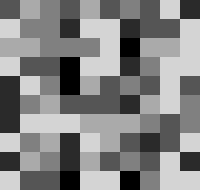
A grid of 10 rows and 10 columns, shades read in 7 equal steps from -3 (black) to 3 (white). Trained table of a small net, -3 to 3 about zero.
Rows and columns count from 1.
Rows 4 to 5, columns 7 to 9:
-2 0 2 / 0 -1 2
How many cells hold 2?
27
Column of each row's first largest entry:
9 1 6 1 2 9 2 1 9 1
